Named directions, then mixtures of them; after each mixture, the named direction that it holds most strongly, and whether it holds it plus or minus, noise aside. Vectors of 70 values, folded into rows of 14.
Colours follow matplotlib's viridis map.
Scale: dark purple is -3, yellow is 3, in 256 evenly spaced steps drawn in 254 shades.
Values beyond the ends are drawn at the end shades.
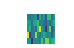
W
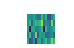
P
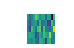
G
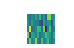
P, minus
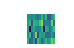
P, plus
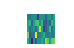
W, plus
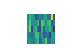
G, minus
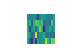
P, plus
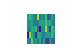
W, minus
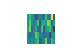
G, minus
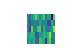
G, plus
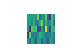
W, minus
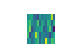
G, minus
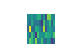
P, minus
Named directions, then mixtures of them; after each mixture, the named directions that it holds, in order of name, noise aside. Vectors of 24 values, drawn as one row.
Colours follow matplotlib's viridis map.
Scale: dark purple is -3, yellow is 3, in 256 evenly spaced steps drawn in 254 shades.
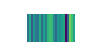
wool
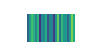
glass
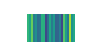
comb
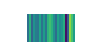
wool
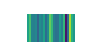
comb, wool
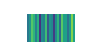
glass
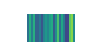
glass, wool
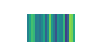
comb, glass, wool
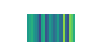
comb, glass, wool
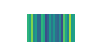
comb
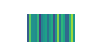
glass, wool
